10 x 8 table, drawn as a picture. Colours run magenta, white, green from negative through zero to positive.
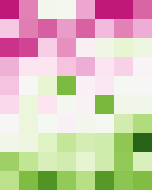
The bottom middle is the smoothest part. The ninth with the highest average is the bottom right. Values rise toward the bottom.
